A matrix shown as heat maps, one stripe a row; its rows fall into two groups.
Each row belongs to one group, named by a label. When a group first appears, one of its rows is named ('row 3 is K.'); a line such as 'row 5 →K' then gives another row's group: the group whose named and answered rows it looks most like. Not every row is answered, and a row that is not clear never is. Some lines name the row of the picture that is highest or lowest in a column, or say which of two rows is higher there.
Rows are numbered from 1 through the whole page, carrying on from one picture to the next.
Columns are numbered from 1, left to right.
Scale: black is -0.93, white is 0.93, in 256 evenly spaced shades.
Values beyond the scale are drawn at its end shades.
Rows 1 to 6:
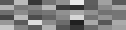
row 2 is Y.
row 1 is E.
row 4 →E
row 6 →Y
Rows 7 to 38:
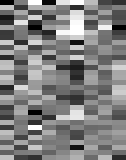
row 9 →E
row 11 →E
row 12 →E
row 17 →Y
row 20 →Y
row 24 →E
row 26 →Y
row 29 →E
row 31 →Y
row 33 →Y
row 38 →E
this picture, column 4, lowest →7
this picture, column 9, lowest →12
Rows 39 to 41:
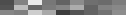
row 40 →E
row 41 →Y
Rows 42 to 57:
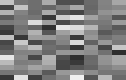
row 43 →E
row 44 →Y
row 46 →Y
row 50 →E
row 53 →Y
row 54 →Y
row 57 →E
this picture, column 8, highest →57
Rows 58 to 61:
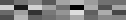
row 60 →E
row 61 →E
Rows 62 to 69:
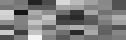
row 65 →Y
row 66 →Y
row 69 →Y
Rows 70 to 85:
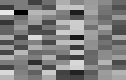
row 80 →E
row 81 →Y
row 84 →Y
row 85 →Y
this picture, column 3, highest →77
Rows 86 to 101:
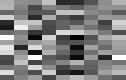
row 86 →Y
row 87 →Y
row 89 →Y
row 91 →E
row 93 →Y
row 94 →Y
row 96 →Y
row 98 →E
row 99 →Y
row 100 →Y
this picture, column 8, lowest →97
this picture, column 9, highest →97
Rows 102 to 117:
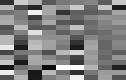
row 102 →E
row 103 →E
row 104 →Y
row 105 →Y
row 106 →Y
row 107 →E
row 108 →Y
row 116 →Y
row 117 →E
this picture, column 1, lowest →115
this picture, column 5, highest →115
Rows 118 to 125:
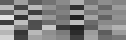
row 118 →E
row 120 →E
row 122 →E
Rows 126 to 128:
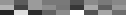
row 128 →E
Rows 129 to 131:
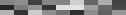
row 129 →E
